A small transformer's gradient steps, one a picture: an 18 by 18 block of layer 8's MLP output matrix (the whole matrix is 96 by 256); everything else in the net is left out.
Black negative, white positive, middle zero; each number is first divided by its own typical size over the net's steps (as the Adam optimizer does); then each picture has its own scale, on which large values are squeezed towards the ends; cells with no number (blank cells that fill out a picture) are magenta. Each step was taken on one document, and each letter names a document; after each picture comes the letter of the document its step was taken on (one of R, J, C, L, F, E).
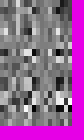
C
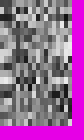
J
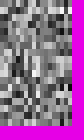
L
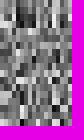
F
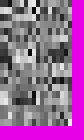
L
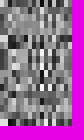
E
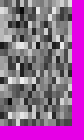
F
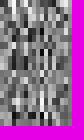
E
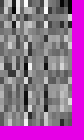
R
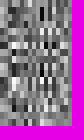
E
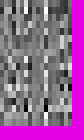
R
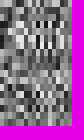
F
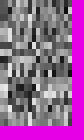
L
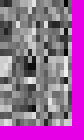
J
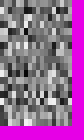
F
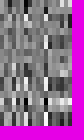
R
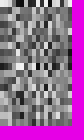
F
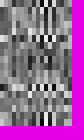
E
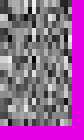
J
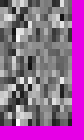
F
